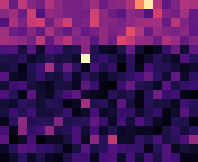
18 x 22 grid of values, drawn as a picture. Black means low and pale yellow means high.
Stripes: none. Seam: horizontal, 30% of the way down, the top part higher. Histogram: skewed, a long tail of high values. Average level on the scale: 20%.
